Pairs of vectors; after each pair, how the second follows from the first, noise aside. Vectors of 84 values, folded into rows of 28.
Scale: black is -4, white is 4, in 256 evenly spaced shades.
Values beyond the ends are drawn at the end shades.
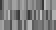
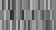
shuffled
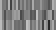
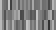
copied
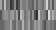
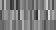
copied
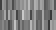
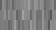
shrunk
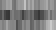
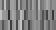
shuffled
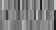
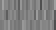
shrunk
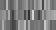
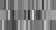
copied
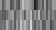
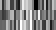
scaled up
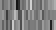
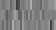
shrunk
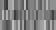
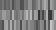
shuffled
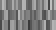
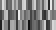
scaled up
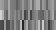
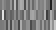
shuffled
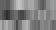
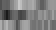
copied
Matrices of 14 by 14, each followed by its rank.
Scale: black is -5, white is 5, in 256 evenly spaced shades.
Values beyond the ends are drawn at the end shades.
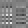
one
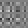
one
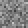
full rank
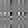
one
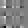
one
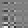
one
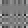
one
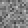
full rank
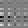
one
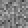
full rank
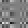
one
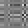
one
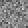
full rank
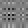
one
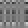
one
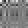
one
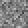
full rank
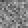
full rank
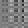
one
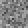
full rank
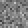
full rank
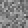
full rank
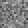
full rank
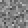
full rank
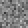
full rank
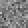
full rank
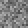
full rank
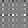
one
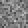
full rank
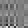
one
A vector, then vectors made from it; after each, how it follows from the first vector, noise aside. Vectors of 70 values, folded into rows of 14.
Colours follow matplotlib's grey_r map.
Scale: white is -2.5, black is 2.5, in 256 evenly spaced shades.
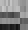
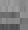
shrunk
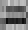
wrapped around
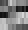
wrapped around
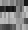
wrapped around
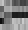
wrapped around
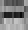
wrapped around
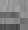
shrunk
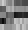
wrapped around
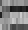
wrapped around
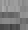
shrunk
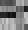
wrapped around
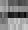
wrapped around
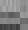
shrunk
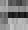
wrapped around
